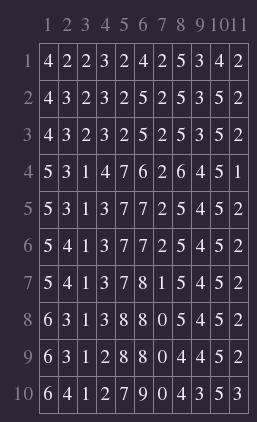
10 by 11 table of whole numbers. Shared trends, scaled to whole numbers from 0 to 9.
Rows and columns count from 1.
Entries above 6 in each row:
0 0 0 1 2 2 2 2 2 2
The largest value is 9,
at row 10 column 6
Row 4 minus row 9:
-1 0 0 2 -1 -2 2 2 0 0 -1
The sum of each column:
50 32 13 29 57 67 13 49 36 49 20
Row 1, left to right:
4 2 2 3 2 4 2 5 3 4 2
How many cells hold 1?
9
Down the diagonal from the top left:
4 3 2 4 7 7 1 5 4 5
